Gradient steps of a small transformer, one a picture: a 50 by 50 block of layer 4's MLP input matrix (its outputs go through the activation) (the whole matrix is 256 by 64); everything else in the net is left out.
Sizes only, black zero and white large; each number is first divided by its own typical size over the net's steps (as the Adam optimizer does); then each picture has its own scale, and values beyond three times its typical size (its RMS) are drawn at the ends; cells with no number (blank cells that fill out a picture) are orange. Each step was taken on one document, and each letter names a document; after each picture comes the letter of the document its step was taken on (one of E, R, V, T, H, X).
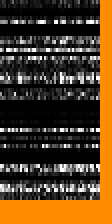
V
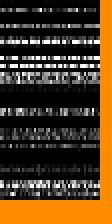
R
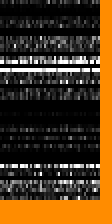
V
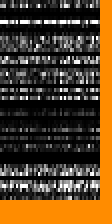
V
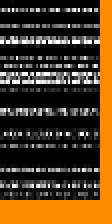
R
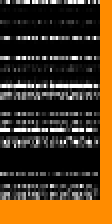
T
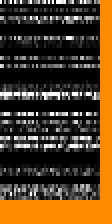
T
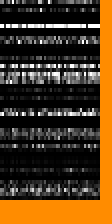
R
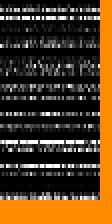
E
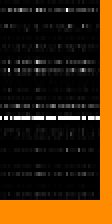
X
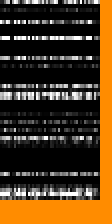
T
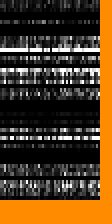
V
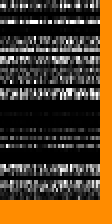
V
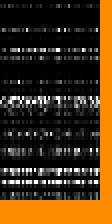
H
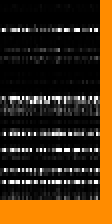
H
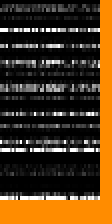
E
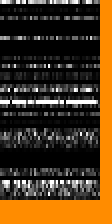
T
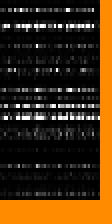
X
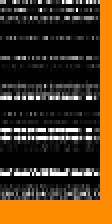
T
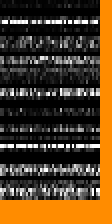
V
